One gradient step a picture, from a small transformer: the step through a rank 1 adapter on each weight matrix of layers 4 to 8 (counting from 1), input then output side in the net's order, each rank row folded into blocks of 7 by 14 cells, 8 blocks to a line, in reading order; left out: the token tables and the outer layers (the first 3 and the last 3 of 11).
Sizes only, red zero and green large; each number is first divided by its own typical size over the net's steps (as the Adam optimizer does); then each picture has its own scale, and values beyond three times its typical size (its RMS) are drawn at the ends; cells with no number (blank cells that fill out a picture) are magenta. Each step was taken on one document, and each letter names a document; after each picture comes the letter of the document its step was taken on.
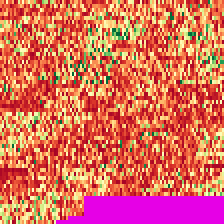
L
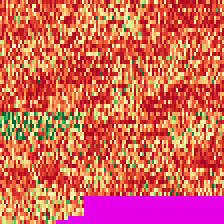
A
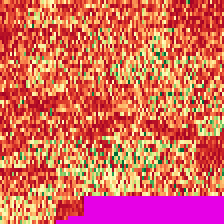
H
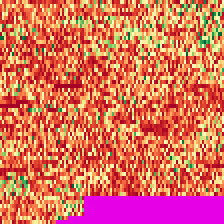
L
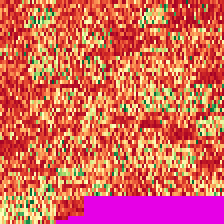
H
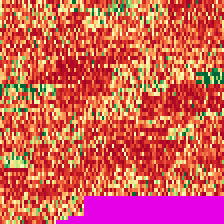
A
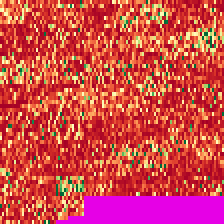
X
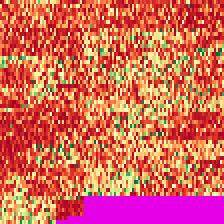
H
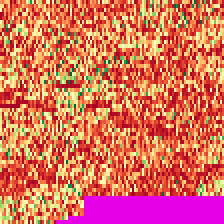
L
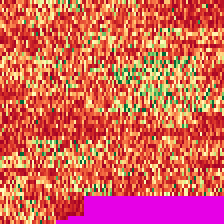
H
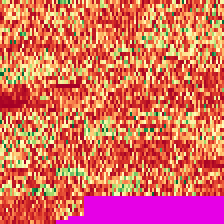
L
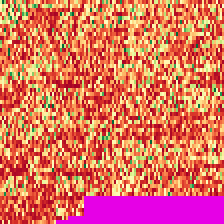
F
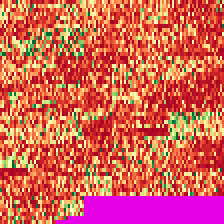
A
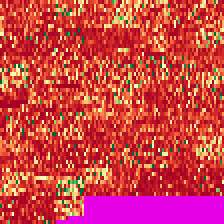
X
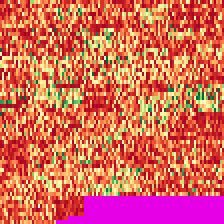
H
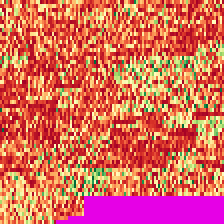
H
